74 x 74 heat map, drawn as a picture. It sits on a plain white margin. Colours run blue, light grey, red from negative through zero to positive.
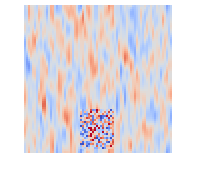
Odd patch: rougher, in the bottom middle. Grain: streaks running down. Mirror symmetry: none. Roughest part: bottom middle. Average level on the scale: 50%.
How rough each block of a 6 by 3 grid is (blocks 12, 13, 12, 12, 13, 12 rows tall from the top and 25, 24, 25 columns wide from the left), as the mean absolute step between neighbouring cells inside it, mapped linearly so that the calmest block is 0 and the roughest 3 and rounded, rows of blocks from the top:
0 0 0 | 0 0 0 | 0 0 0 | 0 0 0 | 0 3 0 | 0 3 0
